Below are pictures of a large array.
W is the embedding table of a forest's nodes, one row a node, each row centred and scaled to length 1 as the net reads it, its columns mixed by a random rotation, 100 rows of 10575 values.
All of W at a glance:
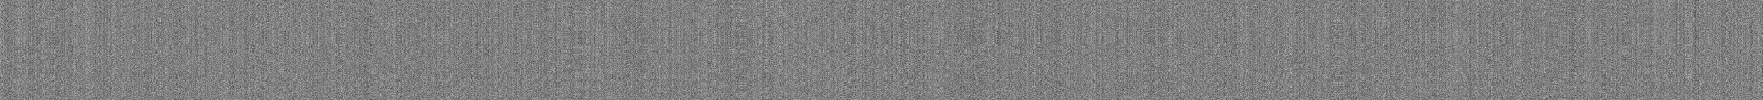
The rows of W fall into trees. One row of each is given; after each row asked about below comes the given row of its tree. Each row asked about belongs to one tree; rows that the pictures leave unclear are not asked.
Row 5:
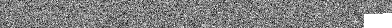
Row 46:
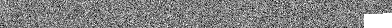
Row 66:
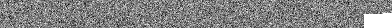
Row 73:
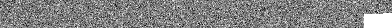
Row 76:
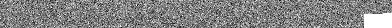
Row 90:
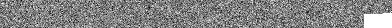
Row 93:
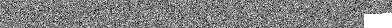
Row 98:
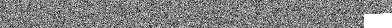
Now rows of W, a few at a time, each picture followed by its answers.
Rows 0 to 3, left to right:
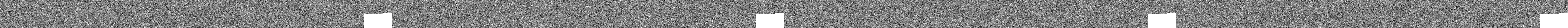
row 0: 98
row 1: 46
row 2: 93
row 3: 76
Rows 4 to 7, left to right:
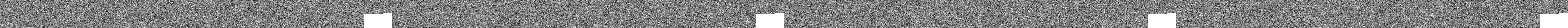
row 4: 76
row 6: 46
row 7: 46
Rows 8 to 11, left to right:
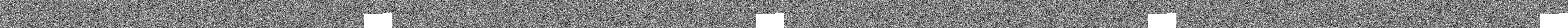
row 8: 93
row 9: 98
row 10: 93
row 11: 73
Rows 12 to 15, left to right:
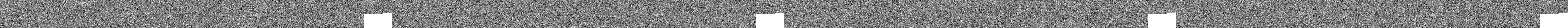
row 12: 46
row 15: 46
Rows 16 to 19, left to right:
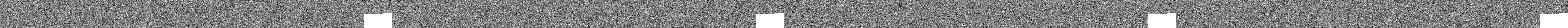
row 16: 76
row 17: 93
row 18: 73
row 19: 93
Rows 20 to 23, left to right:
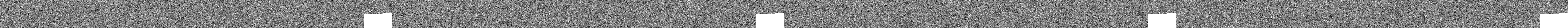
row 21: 93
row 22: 5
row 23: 76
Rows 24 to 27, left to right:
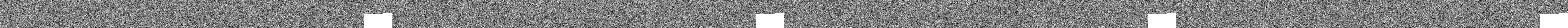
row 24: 93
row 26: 76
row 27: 90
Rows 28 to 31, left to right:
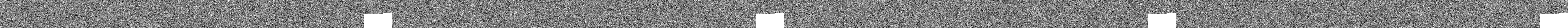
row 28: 46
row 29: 73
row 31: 98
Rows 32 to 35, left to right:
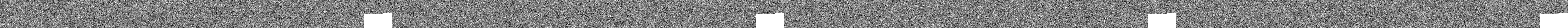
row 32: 76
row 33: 98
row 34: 46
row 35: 98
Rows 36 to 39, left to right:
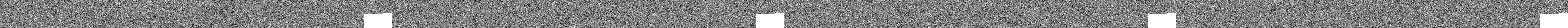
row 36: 76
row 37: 98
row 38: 98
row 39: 93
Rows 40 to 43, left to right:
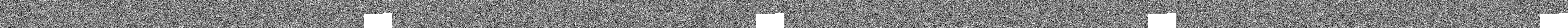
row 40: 98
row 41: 93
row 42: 98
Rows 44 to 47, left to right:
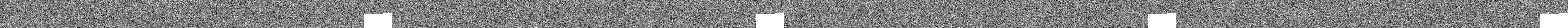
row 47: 73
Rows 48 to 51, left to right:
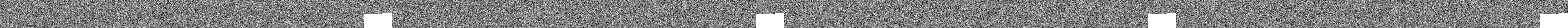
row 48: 76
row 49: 46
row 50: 93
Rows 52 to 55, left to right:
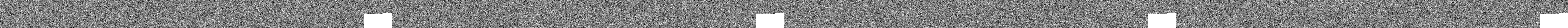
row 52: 93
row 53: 46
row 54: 73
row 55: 76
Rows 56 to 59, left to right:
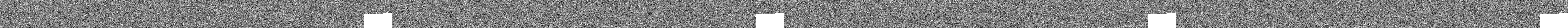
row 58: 76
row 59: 98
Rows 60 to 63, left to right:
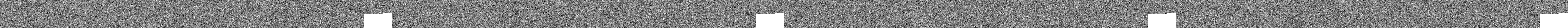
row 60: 46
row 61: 5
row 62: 46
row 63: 5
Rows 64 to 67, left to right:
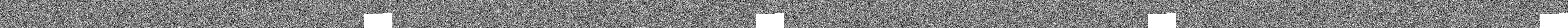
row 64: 98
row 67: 93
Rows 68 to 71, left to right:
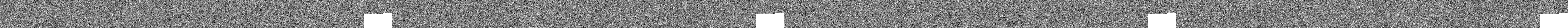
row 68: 73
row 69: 46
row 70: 98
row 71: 46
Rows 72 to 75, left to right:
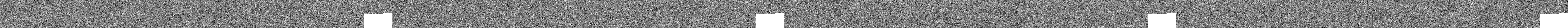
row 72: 73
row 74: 76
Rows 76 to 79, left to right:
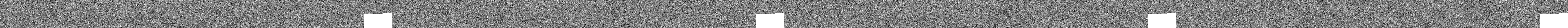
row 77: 76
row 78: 76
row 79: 90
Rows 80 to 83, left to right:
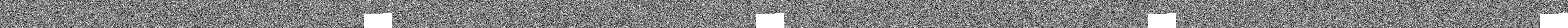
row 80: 98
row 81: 98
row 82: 93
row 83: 93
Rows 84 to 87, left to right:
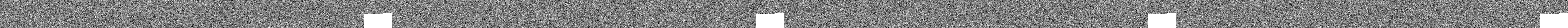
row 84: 76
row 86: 73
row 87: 73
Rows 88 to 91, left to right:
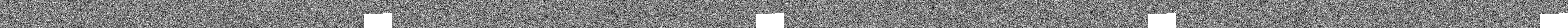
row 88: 66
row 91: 66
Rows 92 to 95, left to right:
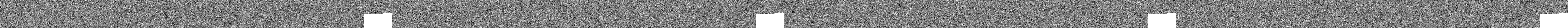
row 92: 98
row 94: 73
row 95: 93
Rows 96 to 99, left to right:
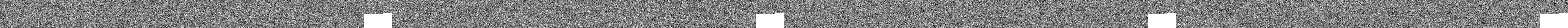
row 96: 5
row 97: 46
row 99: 76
